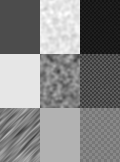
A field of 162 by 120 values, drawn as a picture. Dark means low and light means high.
The table splits into 3 rows of 3 panels. Panel 1,1: low, flat. Panel 1,2: very high, blotchy, faint in contrast. Panel 1,3: very low, checkered, faint in contrast. Panel 2,1: very high, flat. Panel 2,2: middling, blotchy. Panel 2,3: low, checkered. Panel 3,1: middling, slanting up to the right. Panel 3,2: high, flat. Panel 3,3: middling, checkered, faint in contrast.
